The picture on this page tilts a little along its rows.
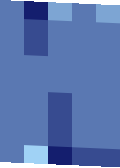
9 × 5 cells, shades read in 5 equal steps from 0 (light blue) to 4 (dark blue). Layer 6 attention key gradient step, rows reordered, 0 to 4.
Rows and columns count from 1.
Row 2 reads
2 3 2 2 2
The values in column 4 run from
2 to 3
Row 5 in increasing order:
2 2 2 2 2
